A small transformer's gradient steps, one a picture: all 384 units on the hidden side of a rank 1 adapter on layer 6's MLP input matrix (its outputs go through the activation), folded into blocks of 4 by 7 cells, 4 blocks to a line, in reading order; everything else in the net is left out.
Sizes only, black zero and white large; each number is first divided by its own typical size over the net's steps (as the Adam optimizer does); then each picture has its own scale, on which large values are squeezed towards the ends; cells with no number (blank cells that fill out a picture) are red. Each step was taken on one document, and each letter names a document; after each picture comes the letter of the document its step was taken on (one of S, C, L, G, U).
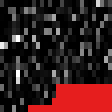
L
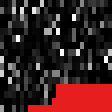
L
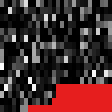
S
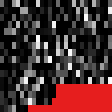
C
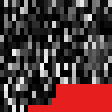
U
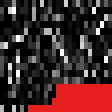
L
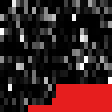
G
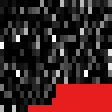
L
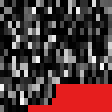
C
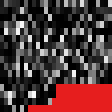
U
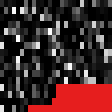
L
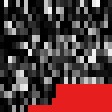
U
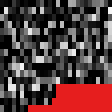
C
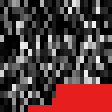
U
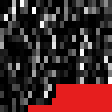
G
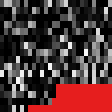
U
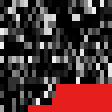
G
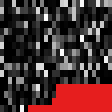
L
